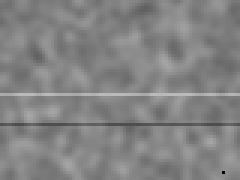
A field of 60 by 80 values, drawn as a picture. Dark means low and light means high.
Slope: none. Lone odd cells: 1, lower than its neighbours. Average level on the scale: 50%. Histogram: heavy tails on both sides. Odd lines: rows 32 and 42.
